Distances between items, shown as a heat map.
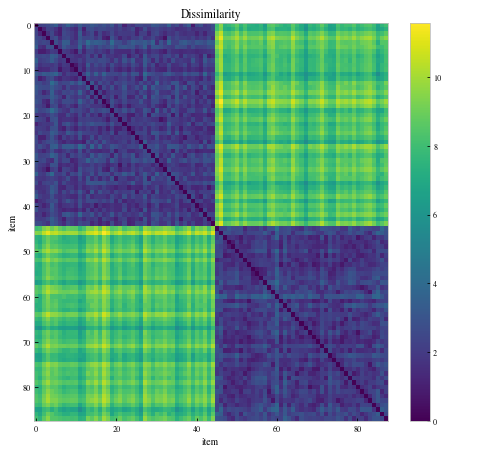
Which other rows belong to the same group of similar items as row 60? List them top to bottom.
45, 46, 47, 48, 49, 50, 51, 52, 53, 54, 55, 56, 57, 58, 59, 61, 62, 63, 64, 65, 66, 67, 68, 69, 70, 71, 72, 73, 74, 75, 76, 77, 78, 79, 80, 81, 82, 83, 84, 85, 86, 87
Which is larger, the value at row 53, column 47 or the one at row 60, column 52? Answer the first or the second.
the second
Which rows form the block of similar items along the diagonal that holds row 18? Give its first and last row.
0 to 44
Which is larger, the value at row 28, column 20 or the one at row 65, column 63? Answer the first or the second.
the second
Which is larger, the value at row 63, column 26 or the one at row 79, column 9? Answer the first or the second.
the second
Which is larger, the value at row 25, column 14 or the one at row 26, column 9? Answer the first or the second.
the first
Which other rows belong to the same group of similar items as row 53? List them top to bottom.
45, 46, 47, 48, 49, 50, 51, 52, 54, 55, 56, 57, 58, 59, 60, 61, 62, 63, 64, 65, 66, 67, 68, 69, 70, 71, 72, 73, 74, 75, 76, 77, 78, 79, 80, 81, 82, 83, 84, 85, 86, 87
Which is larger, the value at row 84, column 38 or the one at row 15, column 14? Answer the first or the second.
the first
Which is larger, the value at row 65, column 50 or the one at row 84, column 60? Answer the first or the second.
the second
